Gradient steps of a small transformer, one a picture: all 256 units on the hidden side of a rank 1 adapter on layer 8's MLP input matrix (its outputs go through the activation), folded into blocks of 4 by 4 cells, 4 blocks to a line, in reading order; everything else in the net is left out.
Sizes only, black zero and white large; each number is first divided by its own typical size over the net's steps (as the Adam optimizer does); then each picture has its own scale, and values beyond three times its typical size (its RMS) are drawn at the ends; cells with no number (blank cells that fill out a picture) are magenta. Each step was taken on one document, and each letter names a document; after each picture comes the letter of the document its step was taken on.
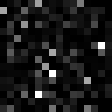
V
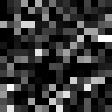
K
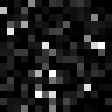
V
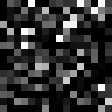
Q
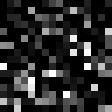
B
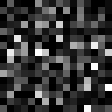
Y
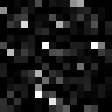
V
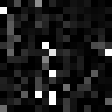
V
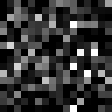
Q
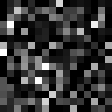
Q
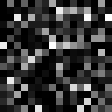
K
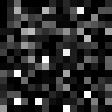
Q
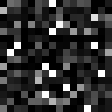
Y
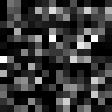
K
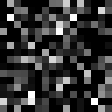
Q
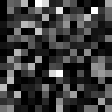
K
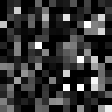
B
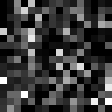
Q
